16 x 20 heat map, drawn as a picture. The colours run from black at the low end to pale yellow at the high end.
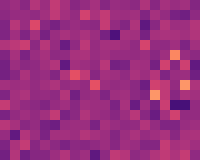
Mirror symmetry: none. Grain: fine. Odd patch: rougher, in the middle right. Histogram: skewed, a long tail of high values. Roughest part: middle right. Stripes: none.
